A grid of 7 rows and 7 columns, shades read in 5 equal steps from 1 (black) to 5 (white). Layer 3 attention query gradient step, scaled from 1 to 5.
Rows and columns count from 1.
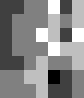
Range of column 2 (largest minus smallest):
1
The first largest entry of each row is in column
5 5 4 5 4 3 4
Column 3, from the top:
3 3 3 3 3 4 3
